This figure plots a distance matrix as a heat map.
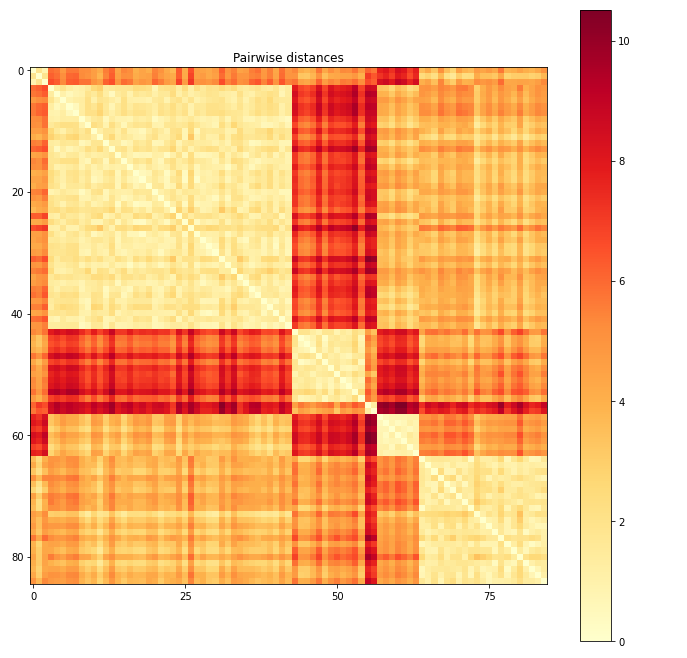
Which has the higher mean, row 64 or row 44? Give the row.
44
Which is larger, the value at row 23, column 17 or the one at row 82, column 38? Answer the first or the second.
the second
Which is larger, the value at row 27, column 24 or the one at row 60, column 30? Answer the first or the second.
the second
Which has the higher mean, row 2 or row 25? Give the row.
2
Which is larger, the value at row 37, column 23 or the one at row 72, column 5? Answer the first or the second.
the second
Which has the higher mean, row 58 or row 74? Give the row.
58
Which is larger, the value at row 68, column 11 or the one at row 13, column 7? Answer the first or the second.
the first
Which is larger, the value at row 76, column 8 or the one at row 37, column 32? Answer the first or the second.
the first
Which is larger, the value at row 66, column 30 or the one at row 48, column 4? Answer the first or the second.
the second
